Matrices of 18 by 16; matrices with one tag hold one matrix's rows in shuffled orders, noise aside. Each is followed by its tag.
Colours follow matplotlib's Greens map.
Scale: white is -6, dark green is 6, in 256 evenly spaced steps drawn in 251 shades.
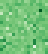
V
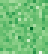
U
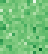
V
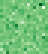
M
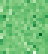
V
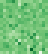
U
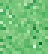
V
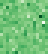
M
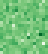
M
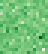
M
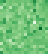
V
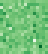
V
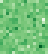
M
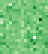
V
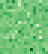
U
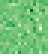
U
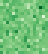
M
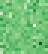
V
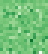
U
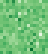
U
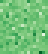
M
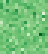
M
